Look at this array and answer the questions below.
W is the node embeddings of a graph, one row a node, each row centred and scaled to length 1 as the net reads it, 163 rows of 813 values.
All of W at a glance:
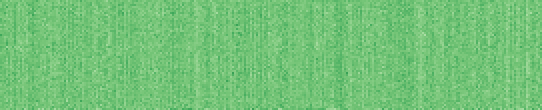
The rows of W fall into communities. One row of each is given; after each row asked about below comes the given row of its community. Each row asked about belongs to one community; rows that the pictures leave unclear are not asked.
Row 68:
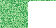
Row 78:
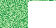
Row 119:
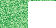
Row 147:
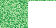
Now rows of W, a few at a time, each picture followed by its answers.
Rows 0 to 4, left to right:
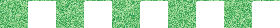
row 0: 78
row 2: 147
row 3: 119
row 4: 68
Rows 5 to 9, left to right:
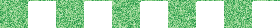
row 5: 147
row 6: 147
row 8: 68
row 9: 78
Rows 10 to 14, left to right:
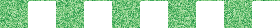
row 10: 119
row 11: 119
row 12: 147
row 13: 68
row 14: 147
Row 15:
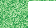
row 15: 147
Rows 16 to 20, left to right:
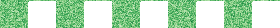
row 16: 68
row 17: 119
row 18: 68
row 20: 68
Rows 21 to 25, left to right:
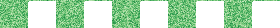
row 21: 68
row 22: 147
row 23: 147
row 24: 78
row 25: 119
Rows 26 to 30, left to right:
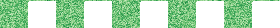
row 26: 68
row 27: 147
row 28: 119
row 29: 78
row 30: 68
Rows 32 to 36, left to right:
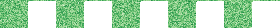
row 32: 78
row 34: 78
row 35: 68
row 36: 119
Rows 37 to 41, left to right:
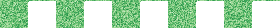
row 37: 68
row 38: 119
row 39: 147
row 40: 78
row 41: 68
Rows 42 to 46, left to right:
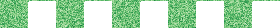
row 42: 78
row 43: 68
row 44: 68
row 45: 147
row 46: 119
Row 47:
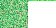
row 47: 78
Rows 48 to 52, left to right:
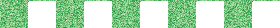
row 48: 68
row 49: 119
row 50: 68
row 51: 78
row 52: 68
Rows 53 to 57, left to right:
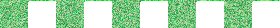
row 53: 68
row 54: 119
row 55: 78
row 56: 78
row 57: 68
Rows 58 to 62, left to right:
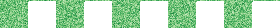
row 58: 78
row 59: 119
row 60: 119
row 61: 78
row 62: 119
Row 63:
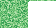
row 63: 119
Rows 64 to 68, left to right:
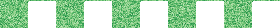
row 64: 119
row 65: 68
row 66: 119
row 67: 119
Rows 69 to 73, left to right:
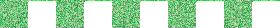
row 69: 147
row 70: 78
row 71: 147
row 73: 119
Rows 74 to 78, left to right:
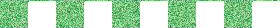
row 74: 119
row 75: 78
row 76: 68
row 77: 119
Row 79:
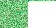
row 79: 119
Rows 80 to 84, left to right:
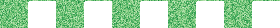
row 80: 78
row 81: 119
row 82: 78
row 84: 147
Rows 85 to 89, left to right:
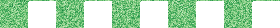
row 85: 68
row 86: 68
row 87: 147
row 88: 147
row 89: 78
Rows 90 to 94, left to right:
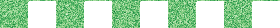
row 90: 147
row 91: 78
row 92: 68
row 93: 78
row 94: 147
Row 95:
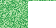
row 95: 147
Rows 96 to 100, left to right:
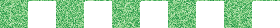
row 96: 78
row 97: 78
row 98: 68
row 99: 147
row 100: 147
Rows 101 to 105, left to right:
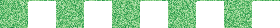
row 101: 78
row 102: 68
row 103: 78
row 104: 78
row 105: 147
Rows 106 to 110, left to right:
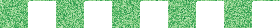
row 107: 78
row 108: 78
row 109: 68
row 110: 68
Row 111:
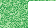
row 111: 68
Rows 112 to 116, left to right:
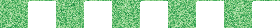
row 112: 78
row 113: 68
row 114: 78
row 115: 68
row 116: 147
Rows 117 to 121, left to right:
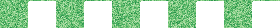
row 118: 68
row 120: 68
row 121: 147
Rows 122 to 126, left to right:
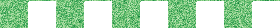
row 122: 68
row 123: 68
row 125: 78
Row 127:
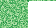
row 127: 78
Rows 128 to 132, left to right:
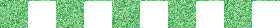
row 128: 119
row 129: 78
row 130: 147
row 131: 119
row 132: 78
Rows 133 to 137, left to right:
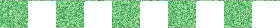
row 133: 147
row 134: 68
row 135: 119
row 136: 78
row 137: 78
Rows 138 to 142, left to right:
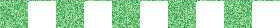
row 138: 68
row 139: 78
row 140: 147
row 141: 78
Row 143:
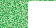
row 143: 78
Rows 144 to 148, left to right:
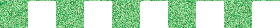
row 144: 119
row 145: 78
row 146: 78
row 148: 68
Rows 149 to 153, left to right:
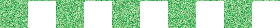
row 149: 147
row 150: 78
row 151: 147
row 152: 147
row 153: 119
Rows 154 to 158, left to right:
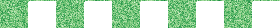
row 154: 68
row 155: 78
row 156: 78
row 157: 78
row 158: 147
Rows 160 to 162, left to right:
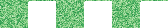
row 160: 147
